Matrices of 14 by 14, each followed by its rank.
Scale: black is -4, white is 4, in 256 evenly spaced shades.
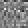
three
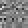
three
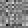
three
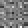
three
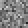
full rank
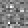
three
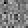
three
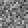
full rank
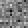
three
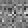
three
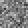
full rank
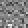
three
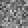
full rank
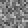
full rank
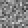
full rank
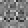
three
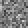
full rank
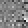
three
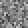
full rank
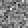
full rank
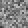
full rank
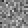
full rank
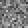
full rank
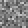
full rank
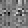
three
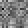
three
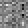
three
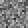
full rank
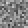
full rank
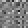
three
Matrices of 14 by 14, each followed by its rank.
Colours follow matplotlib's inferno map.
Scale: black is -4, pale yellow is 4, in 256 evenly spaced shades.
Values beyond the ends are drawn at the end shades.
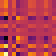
one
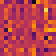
three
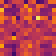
three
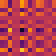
one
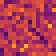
full rank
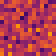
full rank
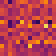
three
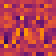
three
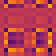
one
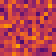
full rank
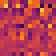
three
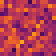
full rank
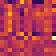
three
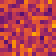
full rank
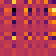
one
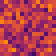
full rank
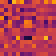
three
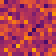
full rank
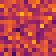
full rank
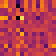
three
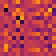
three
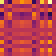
one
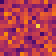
full rank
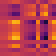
one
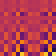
one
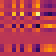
one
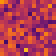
full rank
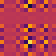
one
